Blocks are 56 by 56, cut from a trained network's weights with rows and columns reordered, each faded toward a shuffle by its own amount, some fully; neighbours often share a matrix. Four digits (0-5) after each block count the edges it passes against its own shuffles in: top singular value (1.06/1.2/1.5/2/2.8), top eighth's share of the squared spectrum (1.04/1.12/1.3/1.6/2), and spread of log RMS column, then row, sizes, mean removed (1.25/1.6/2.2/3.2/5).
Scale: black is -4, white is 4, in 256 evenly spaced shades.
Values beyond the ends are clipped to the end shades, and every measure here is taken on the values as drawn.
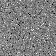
0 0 0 0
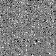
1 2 0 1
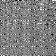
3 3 0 3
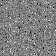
0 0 0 0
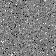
0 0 0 0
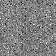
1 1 0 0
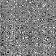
2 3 0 2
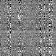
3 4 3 0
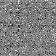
2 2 1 0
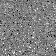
0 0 0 0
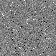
0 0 0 0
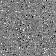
1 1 0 0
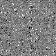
1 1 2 0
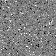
0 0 0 0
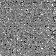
2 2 1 0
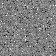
0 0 0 0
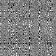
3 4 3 0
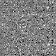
2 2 2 0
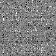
2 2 2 0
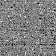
2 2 2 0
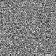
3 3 1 1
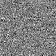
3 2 0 1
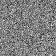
1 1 0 0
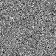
2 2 0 0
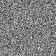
2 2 0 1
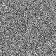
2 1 0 0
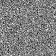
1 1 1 0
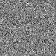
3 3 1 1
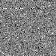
2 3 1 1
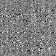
2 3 0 3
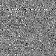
2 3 1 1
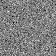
1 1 0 0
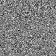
2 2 0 1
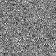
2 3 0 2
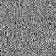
2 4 2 2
